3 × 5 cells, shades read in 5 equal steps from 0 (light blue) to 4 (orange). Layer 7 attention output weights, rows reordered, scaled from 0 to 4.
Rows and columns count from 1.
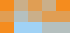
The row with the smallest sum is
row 3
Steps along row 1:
down up down up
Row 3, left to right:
4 0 0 1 1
